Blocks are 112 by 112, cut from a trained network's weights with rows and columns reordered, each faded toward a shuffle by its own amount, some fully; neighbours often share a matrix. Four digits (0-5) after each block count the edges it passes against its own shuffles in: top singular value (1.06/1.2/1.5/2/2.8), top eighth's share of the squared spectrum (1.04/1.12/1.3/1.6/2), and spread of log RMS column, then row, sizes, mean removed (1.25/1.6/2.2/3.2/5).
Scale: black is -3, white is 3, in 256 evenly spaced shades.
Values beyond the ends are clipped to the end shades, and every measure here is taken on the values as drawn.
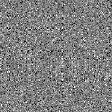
4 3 2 2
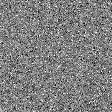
0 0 0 0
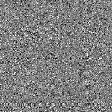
3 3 2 2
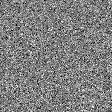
2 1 0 0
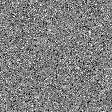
1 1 0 0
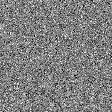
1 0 0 0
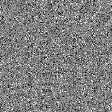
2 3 2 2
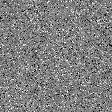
2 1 0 0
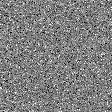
0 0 0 0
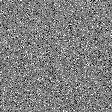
1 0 0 0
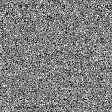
3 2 0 1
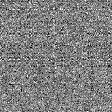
4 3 1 2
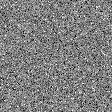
0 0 0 0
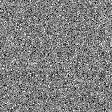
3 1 0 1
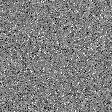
0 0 0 0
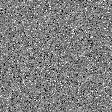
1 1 0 0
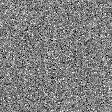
1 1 0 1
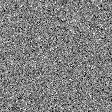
0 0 0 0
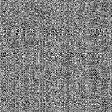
4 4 2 3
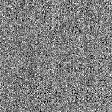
3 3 1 2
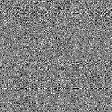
4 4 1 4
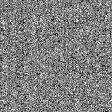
3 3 1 2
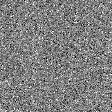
1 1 0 1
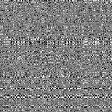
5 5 0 4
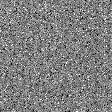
1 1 0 1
